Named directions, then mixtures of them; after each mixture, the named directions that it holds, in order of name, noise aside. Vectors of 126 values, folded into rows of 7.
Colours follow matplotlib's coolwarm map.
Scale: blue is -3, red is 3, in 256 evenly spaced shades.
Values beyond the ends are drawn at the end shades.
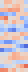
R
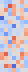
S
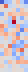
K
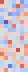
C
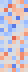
R, S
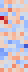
C, R, S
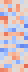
R, S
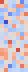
C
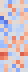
C, S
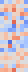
K, R, S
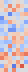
C, R, S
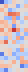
C, K, R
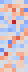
K, R, S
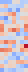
K, R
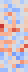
K, R, S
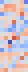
K, R, S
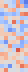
C, K, R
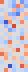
C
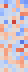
C, K
